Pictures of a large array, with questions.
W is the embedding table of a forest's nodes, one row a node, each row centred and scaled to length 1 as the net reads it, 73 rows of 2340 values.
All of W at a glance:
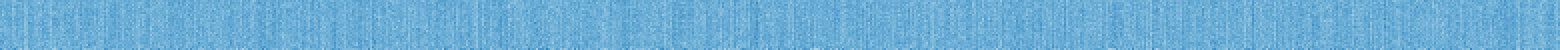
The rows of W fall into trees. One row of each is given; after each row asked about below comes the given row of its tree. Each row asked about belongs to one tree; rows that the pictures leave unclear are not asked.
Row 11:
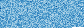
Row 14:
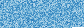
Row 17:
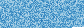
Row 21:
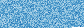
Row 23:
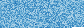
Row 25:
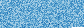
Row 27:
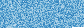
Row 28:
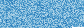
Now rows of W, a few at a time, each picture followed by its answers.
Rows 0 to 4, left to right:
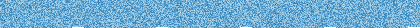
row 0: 17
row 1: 23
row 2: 28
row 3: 21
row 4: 14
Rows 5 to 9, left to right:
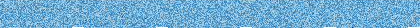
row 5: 17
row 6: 28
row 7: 23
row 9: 27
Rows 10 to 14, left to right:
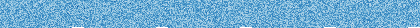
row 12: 23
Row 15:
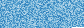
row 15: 23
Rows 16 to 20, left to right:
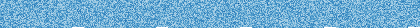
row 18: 14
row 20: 17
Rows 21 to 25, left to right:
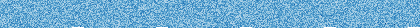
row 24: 14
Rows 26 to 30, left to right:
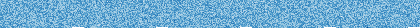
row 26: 23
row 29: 23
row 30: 27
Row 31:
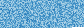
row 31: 14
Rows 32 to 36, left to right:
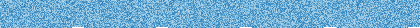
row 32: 17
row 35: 23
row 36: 27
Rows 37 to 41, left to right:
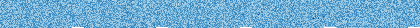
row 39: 14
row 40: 25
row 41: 17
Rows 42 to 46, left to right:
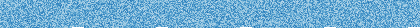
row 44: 23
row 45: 17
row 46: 14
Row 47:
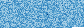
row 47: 23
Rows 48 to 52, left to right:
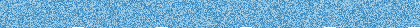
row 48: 11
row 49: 14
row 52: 14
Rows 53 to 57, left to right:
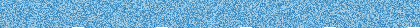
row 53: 23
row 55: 14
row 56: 11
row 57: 25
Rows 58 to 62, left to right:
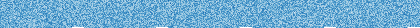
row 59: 14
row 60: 11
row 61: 17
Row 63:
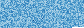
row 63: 17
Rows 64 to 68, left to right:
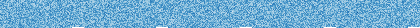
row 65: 17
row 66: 21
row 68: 17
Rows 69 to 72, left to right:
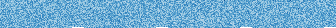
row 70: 14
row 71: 23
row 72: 11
